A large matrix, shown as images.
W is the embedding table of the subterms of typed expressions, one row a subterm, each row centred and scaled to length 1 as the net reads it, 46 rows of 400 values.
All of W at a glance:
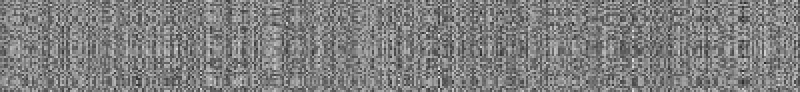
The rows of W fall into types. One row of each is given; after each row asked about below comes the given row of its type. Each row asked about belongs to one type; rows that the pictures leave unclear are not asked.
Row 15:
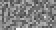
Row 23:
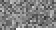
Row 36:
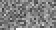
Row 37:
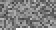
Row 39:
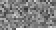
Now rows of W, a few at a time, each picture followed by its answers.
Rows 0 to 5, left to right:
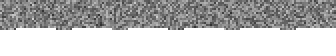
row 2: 15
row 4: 37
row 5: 36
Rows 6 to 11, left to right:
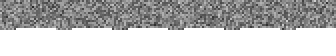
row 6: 37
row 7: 37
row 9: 23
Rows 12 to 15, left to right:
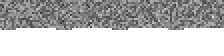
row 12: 37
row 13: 23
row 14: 36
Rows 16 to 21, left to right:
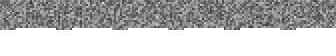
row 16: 23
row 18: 15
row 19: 37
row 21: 15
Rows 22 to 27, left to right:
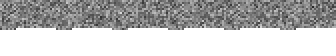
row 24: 23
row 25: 23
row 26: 23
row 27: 37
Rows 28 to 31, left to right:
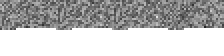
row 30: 15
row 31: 36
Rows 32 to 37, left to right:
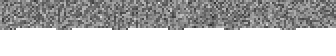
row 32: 15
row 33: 15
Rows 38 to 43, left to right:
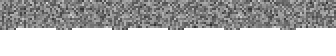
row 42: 39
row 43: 23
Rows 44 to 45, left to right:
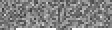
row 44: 36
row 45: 15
